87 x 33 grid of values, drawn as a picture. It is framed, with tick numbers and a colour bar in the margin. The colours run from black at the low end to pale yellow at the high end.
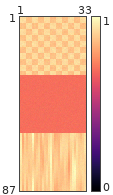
The table splits into 3 rows of 1 panel. Panel 1,1: very high, checkered, faint in contrast. Panel 2,1: high, flat. Panel 3,1: very high, streaked downward, faint in contrast.
